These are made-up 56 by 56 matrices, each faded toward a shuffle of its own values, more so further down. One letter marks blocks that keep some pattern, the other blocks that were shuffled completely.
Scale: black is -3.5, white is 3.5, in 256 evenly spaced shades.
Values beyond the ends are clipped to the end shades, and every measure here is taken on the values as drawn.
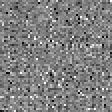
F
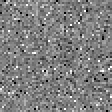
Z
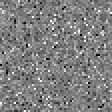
Z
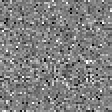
F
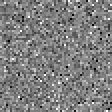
Z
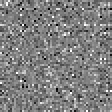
F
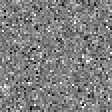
Z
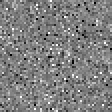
Z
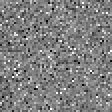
Z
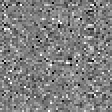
F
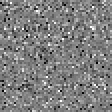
F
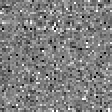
F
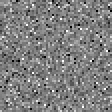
Z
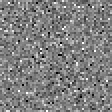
Z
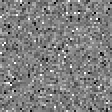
Z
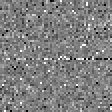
F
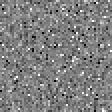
Z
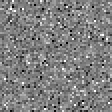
Z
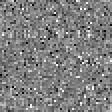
F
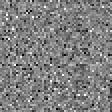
F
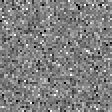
Z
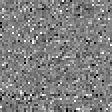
F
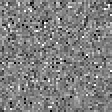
F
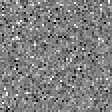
Z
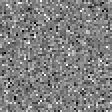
Z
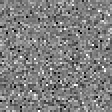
F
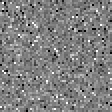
Z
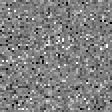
F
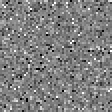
Z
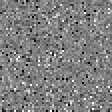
F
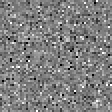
F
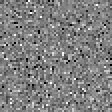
Z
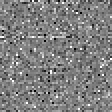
F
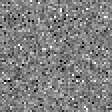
Z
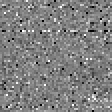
F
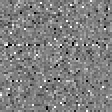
F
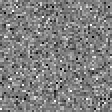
Z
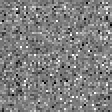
F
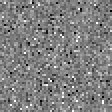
Z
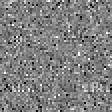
F
